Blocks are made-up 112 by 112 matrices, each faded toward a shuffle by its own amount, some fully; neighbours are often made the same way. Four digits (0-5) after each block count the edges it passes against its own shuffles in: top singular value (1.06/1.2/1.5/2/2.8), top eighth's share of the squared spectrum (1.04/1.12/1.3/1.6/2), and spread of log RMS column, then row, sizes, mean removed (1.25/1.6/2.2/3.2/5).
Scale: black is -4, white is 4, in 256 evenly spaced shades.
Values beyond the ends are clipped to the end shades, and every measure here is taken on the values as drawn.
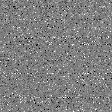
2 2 0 2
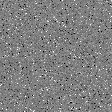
0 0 0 1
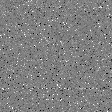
1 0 0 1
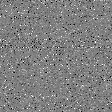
1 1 0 1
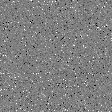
1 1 0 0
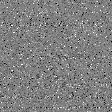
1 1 0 2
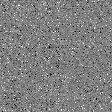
3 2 1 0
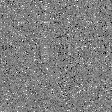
3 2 0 1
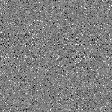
4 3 1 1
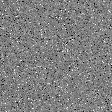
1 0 0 0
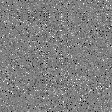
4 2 1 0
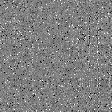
4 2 1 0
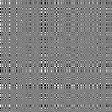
5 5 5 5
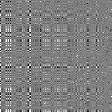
5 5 4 4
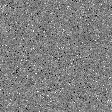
0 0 0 0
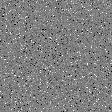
0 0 0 0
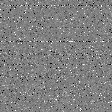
2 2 0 2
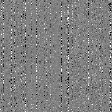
3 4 4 0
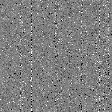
3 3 3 0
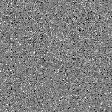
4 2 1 1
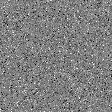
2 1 0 0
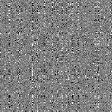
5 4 3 2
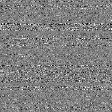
2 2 0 4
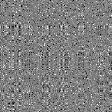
5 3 3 2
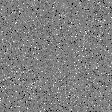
0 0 0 0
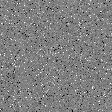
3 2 0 0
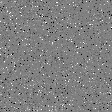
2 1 0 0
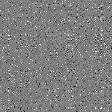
4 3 1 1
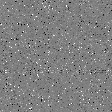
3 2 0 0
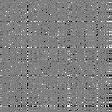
5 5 3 3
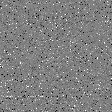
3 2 0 0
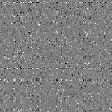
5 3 2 2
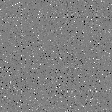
3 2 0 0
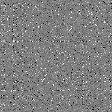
4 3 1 2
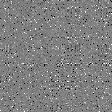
4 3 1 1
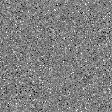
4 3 1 1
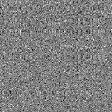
4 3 2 2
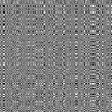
5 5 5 4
